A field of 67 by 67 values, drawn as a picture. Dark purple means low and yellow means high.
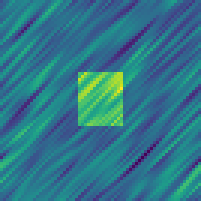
In the centre lies a patch that is higher than the rest. The ninth with the highest average is the centre. No overall slope runs across the table. Streaks slant up to the right.
